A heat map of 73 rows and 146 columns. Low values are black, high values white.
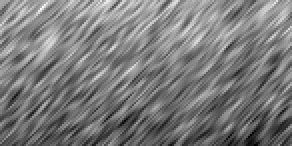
The histogram is bell-shaped. The grain runs diagonally up to the right. There is an overall slope up to the top. Overall the values sit about 50% of the way up the scale.
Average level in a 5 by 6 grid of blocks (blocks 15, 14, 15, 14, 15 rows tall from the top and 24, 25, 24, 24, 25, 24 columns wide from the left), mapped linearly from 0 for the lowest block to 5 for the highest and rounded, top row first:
5 4 5 5 4 4
4 4 4 4 4 3
3 3 3 3 2 2
2 2 2 2 2 2
1 1 1 1 1 0
